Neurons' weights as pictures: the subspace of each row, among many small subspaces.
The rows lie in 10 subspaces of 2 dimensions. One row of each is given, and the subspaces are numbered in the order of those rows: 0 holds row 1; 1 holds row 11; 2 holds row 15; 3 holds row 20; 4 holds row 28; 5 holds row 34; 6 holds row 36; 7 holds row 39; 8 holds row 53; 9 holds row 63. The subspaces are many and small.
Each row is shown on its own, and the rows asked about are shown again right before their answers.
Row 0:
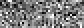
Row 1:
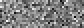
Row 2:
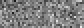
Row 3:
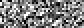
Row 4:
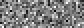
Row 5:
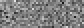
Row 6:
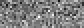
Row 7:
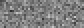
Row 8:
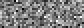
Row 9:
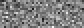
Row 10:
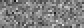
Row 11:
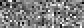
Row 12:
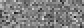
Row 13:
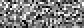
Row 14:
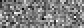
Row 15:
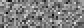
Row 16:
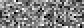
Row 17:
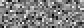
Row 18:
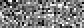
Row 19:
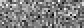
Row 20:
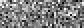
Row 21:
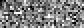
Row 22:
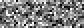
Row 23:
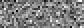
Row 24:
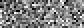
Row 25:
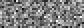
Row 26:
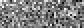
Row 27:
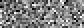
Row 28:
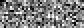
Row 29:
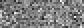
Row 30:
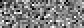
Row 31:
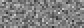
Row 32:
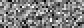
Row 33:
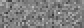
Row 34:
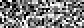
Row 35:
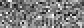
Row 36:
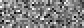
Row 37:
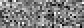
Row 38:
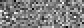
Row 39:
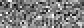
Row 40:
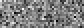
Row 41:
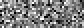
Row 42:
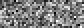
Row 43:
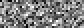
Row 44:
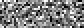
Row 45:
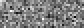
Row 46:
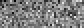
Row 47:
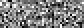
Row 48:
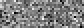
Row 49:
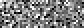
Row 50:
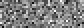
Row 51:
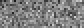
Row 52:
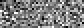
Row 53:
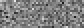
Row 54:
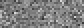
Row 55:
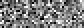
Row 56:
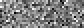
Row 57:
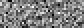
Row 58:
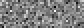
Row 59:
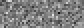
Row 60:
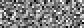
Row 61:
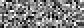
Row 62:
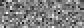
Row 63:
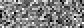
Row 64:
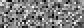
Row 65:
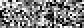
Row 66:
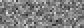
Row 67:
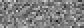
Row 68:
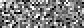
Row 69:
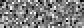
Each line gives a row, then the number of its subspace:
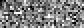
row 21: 4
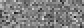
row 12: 9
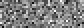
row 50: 0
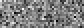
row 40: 4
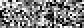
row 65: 1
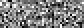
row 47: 1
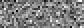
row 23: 7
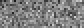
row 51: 3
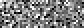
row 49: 6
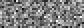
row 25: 2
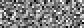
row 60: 8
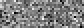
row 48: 9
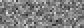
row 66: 5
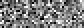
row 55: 6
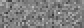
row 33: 2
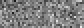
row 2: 7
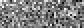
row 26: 3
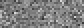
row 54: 9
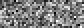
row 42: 1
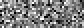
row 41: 6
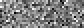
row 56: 0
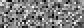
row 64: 2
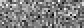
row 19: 3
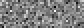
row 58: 0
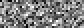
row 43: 5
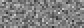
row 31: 8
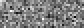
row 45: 4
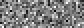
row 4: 0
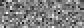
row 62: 9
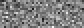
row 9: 8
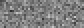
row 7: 4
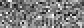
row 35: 7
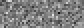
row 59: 2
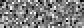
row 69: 6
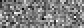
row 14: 4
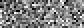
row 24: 0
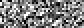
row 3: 5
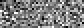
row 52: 8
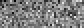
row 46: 3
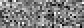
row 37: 1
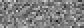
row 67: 7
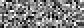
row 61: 4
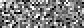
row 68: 6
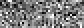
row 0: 7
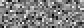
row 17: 9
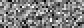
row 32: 1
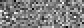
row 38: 8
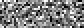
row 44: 7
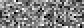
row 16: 2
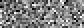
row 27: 0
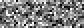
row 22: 5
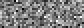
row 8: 2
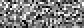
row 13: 3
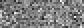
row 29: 9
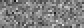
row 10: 5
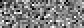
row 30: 6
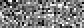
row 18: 5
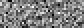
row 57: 1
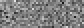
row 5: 8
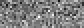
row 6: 3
